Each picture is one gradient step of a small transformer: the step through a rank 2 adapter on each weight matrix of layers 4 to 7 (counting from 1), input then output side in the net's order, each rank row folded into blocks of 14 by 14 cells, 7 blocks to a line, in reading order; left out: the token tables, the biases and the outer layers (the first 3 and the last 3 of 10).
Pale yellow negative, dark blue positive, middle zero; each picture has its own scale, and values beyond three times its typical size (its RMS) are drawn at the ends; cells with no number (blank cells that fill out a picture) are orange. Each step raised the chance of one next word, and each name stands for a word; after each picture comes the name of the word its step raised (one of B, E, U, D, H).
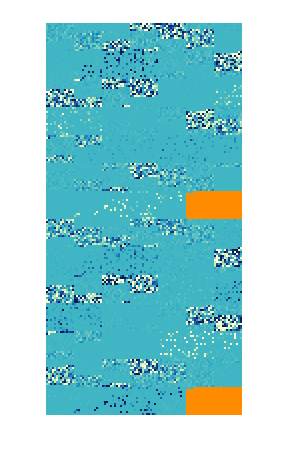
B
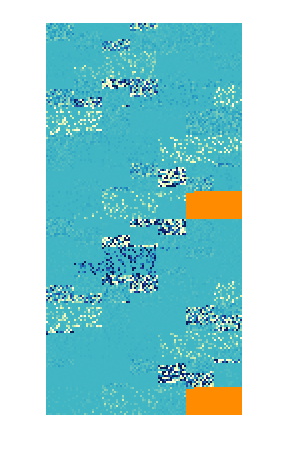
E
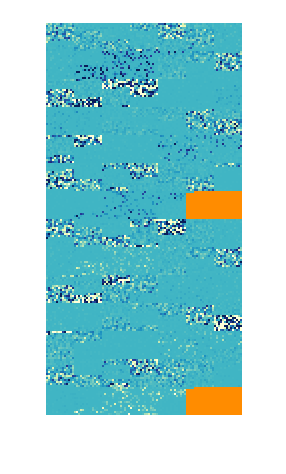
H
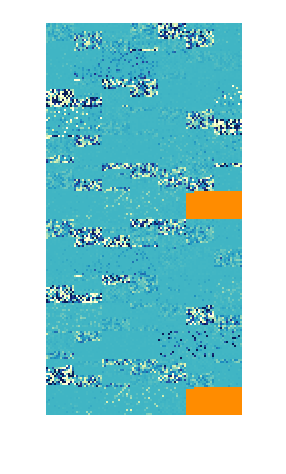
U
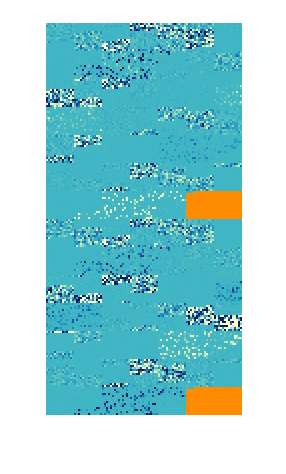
B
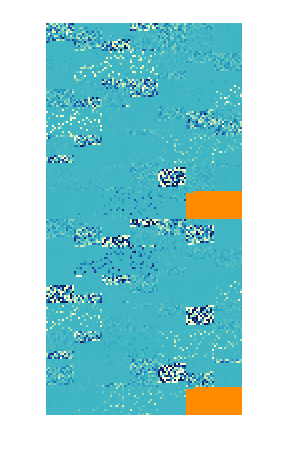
E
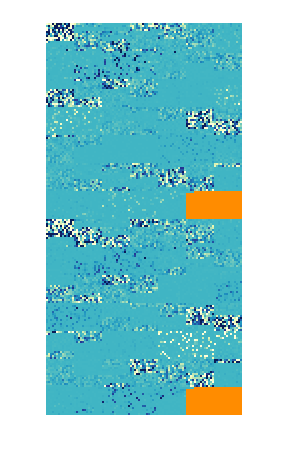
B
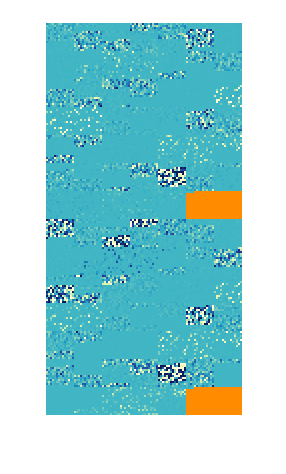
E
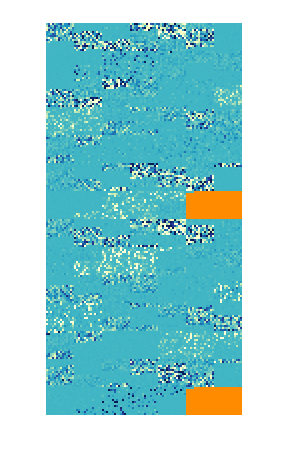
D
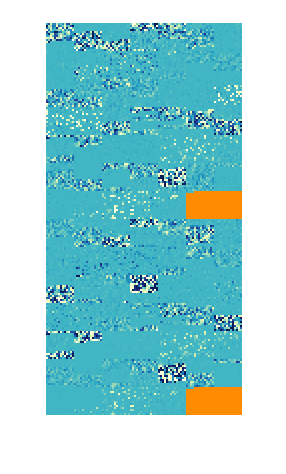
E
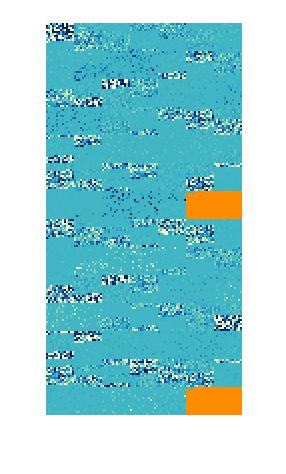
H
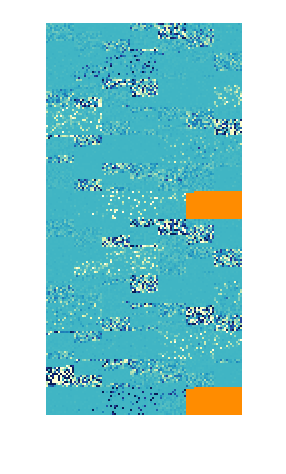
D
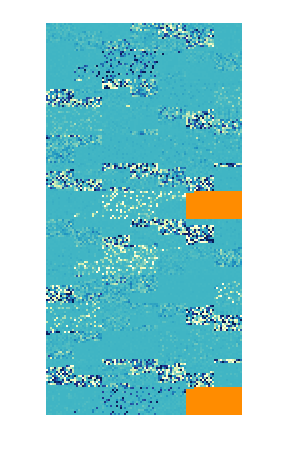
D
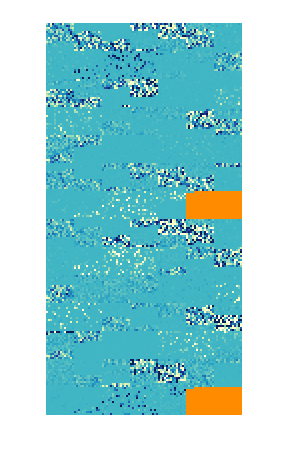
D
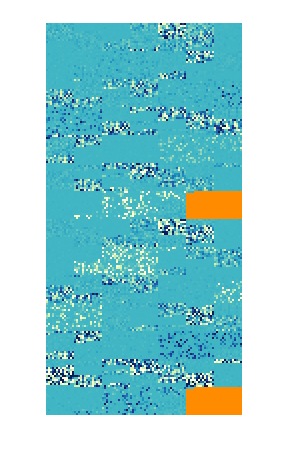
D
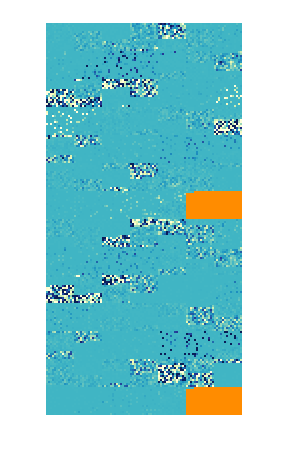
U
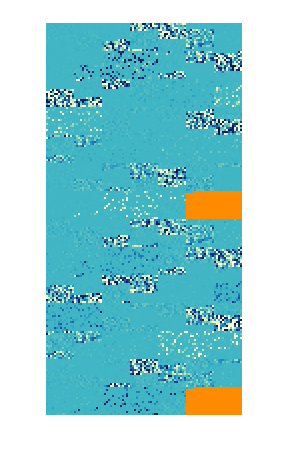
B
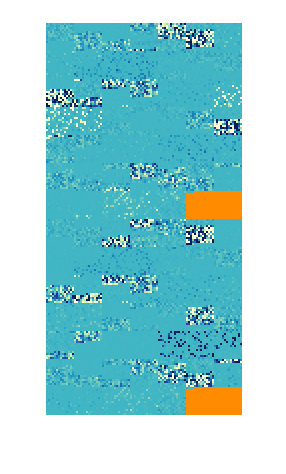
U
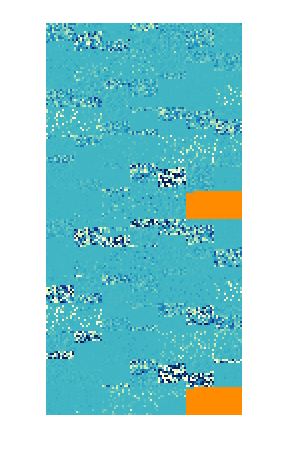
E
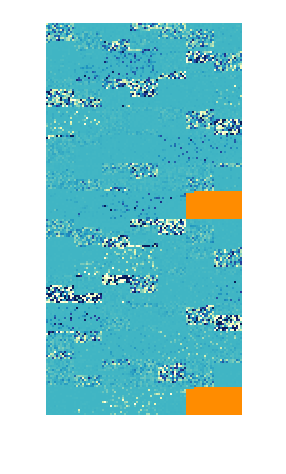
H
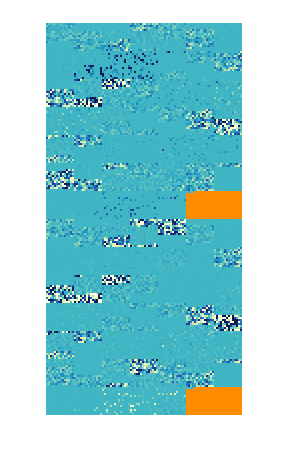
H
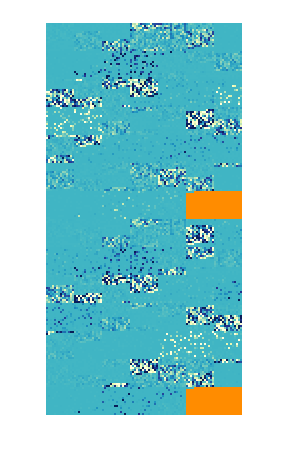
B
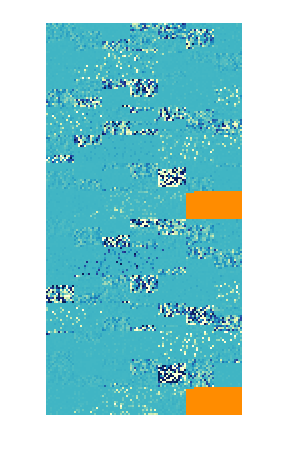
E
